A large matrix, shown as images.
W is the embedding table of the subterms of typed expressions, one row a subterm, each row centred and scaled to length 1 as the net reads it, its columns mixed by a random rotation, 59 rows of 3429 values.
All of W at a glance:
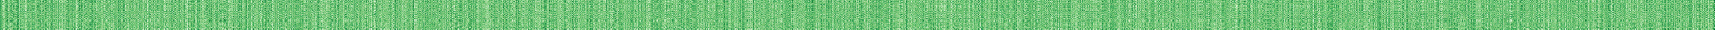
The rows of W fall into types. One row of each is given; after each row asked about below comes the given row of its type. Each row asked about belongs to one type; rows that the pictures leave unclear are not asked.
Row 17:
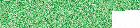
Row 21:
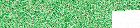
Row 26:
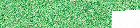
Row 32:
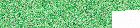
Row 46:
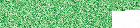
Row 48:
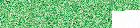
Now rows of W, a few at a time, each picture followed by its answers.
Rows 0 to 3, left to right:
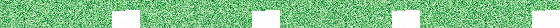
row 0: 21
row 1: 46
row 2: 21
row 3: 21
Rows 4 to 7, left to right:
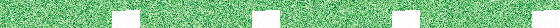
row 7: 48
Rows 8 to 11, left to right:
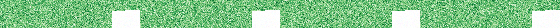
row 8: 21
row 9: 46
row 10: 17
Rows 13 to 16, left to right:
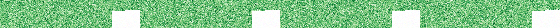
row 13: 17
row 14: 46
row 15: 17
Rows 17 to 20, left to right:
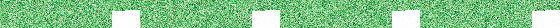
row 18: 17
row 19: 32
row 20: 21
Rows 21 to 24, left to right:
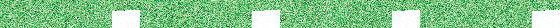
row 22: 26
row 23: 46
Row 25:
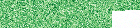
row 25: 17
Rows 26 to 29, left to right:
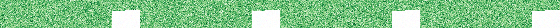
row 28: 32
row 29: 17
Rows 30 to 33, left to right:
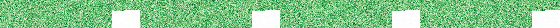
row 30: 48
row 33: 46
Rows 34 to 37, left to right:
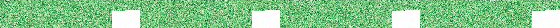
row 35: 17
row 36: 21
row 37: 26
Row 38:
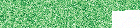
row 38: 26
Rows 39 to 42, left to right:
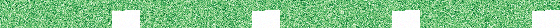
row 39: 48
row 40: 26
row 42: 21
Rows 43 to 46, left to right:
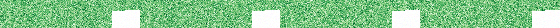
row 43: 26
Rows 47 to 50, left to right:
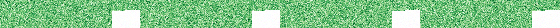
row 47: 48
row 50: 46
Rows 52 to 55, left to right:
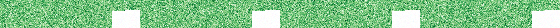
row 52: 21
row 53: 17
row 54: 17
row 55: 48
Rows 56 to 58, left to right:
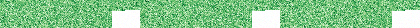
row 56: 46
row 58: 46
